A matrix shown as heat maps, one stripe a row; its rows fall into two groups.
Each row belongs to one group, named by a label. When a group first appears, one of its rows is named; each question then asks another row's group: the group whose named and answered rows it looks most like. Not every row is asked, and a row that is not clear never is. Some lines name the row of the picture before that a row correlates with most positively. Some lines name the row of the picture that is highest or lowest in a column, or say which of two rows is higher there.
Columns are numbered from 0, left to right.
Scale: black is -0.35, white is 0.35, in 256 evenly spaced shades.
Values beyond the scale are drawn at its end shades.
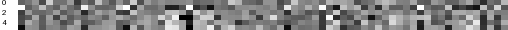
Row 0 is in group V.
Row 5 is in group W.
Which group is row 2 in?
W
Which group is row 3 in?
W
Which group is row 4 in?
W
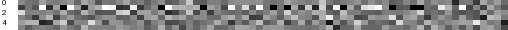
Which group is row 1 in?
W
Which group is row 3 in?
V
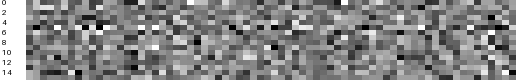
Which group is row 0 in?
W
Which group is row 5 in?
V
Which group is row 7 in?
W
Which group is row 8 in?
W
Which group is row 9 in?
V
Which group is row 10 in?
W
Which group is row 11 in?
W
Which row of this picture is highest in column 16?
5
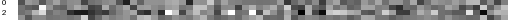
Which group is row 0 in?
W
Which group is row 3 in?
V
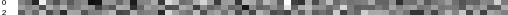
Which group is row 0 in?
V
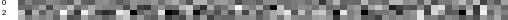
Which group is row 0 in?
W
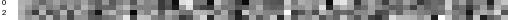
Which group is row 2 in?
V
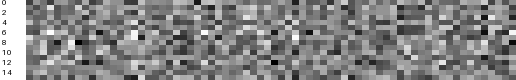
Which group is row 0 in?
W
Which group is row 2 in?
W
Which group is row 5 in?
W
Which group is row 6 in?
V
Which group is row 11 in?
V
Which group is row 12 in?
V
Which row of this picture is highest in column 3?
6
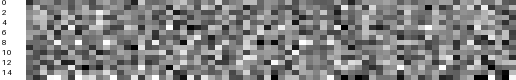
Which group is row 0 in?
W
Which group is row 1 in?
W
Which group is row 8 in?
V
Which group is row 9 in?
W
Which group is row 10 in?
V
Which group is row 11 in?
W
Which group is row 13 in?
V
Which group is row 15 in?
V
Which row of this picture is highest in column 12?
15
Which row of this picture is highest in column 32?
11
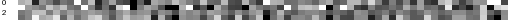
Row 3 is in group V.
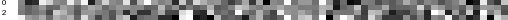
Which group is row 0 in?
V
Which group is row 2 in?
W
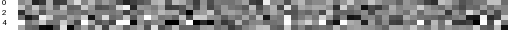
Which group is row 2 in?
W
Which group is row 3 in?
V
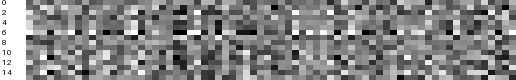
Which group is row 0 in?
W
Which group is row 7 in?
W
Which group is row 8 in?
V
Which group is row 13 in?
V
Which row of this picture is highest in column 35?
3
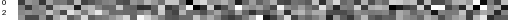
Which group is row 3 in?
V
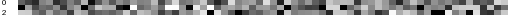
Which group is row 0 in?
V
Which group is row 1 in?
W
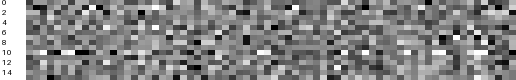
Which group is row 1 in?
V
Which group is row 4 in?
W
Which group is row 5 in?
V
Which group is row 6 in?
W
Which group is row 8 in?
W
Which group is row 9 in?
V
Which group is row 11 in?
W
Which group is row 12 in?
V
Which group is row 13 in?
W
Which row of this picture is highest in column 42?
15
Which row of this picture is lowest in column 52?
2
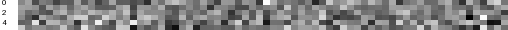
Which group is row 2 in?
V
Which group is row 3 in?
V
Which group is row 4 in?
V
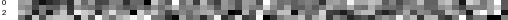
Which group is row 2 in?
V
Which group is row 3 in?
V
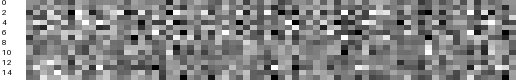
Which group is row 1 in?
V
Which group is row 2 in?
W
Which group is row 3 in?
V
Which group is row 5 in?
V
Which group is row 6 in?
V
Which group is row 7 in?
W
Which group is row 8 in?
W
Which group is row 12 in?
V
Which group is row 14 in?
V
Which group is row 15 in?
V
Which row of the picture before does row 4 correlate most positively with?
2
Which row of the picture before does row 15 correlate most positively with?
3
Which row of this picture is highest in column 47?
13
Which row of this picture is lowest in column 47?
6
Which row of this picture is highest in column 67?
13
